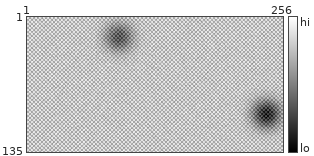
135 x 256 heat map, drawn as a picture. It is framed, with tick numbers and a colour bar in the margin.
Odd rows or columns: none. Mirror symmetry: none. Lone odd cells: none. Dips: two. Slope: none.
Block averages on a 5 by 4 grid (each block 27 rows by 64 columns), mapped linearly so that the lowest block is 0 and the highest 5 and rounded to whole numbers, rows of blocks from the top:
5255 | 5455 | 5555 | 5550 | 5554
